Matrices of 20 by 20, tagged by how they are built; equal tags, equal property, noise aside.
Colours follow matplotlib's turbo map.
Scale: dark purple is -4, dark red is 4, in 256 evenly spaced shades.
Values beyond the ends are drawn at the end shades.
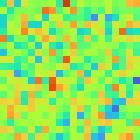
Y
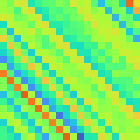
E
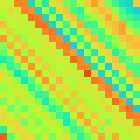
E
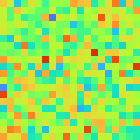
Y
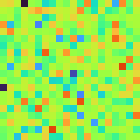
Y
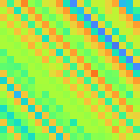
E
